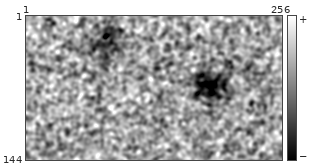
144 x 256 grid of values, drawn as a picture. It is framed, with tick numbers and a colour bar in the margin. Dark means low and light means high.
Mirror symmetry: none. Slope: none. Odd rows or columns: none. Average level on the scale: 60%. Dips: two. Ninth with the lowest average: middle right.
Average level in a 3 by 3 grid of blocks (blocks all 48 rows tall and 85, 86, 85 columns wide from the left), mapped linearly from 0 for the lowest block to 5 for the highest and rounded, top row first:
3 4 5 | 5 5 0 | 5 5 4
